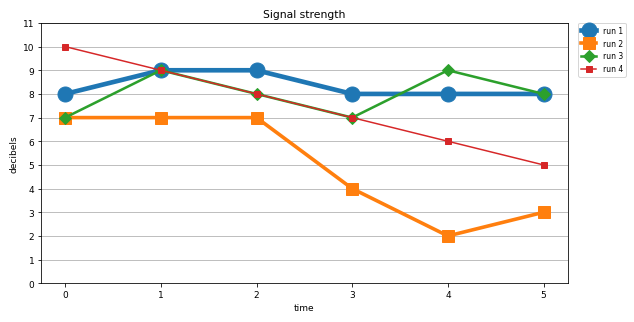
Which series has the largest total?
run 1
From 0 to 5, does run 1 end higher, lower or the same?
the same
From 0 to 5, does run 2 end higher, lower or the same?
lower
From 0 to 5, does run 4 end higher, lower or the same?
lower
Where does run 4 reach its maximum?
0
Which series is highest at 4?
run 3
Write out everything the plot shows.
Title: Signal strength
x-axis: time, ticks 0 1 2 3 4 5
y-axis: decibels, ticks 0 1 2 3 4 5 6 7 8 9 10 11
Legend: run 1, run 2, run 3, run 4
Values:
run 1: 8 9 9 8 8 8
run 2: 7 7 7 4 2 3
run 3: 7 9 8 7 9 8
run 4: 10 9 8 7 6 5
